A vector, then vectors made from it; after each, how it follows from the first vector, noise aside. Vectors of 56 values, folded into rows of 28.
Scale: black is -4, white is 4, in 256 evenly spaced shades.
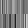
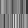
wrapped around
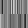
wrapped around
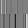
partly zeroed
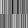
reversed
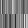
copied
